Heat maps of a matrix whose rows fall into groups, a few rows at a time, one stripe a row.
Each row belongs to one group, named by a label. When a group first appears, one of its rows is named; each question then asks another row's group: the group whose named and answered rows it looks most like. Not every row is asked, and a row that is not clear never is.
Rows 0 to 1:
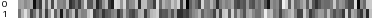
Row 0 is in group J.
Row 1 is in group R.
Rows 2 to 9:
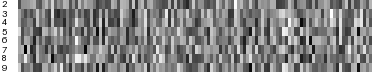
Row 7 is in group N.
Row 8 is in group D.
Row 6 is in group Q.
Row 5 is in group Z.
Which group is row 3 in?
Q
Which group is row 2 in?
R
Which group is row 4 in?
Q
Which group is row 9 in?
Z
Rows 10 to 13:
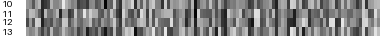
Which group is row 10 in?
J
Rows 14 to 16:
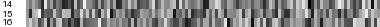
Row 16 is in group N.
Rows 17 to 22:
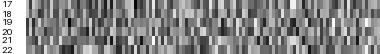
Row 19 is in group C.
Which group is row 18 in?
Q
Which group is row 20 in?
J
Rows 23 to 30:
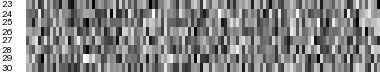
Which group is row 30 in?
N
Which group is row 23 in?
N
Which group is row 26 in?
J
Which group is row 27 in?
R
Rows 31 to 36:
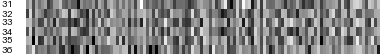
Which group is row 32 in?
J
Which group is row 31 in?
N
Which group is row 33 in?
N
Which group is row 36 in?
N
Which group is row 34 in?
J
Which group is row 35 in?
N
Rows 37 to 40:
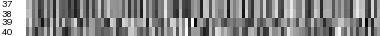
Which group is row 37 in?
N
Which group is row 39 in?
J
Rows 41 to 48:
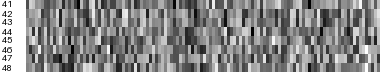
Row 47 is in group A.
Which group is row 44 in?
N
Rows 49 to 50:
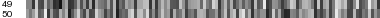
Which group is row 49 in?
A
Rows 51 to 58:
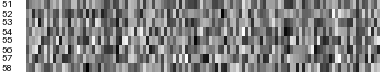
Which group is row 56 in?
R
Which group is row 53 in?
R
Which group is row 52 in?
Q
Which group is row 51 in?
R
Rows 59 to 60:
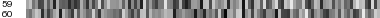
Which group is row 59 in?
N
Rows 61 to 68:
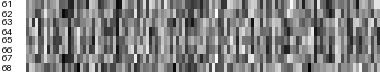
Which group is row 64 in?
R
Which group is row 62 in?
D
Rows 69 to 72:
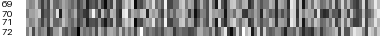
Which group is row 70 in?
J
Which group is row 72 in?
N
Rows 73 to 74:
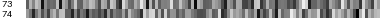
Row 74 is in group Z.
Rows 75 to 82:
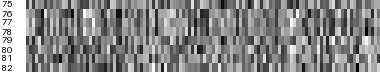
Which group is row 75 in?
J
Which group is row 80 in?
Z
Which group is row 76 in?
D
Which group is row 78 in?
D
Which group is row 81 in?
A
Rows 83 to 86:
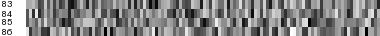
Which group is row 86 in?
Z
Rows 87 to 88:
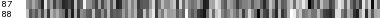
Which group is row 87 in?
Q
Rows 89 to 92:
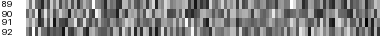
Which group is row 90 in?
R
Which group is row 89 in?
D
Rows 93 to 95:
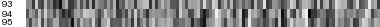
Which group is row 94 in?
C
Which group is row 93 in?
A
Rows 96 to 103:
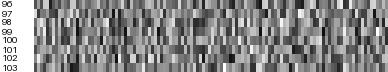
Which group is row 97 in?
Z
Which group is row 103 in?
C
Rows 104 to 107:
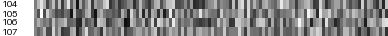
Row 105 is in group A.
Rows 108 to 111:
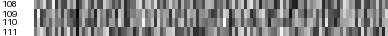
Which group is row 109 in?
C
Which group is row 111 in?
R
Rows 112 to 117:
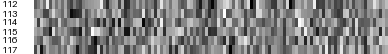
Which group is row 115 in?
D
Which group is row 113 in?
D
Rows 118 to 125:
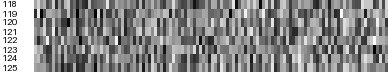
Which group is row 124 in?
N
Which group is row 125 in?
A
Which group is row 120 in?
A
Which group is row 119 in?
C
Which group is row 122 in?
Z
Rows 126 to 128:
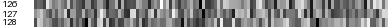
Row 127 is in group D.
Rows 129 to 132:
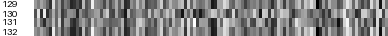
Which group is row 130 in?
R
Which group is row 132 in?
Q
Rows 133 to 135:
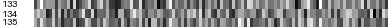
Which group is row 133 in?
R
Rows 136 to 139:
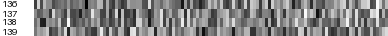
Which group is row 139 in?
J
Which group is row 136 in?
R
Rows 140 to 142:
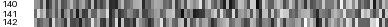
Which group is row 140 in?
Q
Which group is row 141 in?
R
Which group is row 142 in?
Q
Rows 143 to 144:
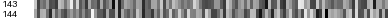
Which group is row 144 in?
Q
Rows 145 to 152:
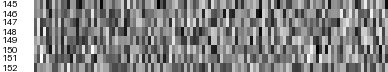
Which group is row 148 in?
R
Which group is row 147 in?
C
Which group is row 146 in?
Q
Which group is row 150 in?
Q
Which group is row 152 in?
R
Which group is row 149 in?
N
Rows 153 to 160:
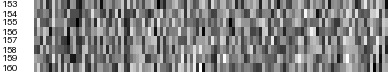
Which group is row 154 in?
Q
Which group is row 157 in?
A
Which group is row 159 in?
Q
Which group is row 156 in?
J
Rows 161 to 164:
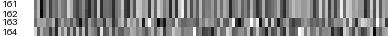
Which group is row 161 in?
J
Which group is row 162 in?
J
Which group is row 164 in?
Z
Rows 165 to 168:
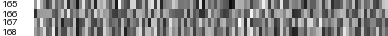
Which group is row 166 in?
R
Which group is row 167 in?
A
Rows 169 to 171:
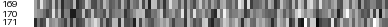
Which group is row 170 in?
Q
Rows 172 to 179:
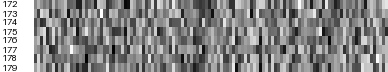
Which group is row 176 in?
N
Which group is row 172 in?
D
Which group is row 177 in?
J
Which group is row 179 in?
N
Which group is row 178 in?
R
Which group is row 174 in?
C
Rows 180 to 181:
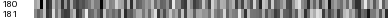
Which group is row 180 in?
N
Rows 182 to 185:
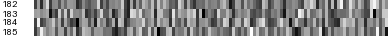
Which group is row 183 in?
J
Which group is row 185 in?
R
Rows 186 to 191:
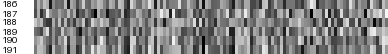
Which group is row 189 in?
Z
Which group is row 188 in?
D
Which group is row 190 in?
D
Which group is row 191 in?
D
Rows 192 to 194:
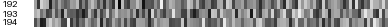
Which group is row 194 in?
C
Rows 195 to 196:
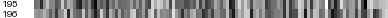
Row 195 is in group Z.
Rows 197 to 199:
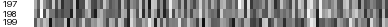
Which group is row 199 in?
J
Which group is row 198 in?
A
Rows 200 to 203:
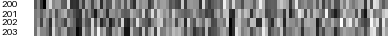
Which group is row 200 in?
C
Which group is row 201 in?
Z
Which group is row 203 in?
D
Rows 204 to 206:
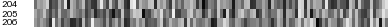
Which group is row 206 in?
Q
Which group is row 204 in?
J
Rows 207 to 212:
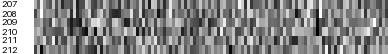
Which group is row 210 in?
N
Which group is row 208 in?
R
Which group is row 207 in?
A
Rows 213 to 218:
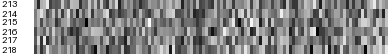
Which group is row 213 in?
Z
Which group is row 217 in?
R
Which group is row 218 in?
C
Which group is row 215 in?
N
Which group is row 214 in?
R
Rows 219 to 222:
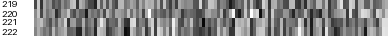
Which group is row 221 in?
D
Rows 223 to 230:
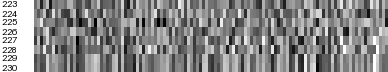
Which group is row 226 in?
J
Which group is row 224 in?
A
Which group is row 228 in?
A
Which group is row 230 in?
C
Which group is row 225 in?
N
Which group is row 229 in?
C
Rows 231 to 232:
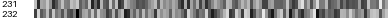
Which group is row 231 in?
Z
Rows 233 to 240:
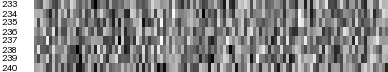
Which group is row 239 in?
Z
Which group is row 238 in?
D
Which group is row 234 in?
D
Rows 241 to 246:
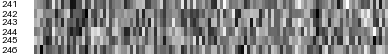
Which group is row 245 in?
D
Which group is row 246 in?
N
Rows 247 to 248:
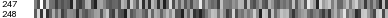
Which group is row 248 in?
R
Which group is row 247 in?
A
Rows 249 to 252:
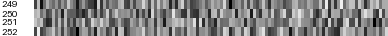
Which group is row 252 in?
C
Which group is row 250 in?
N
